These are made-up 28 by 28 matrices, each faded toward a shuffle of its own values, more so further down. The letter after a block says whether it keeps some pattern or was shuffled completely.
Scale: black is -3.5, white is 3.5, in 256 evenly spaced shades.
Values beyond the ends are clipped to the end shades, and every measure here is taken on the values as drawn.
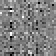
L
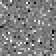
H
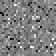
H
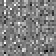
L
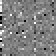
L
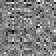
L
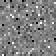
H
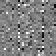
L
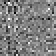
L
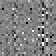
L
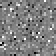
H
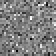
H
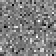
H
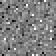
H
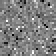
H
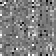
L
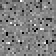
H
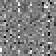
L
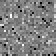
H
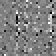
L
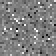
H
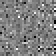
L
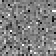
H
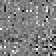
L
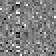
L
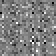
L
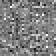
L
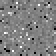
H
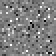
H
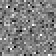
H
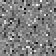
H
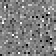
H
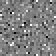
H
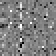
L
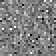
H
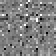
L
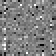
L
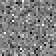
H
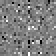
L
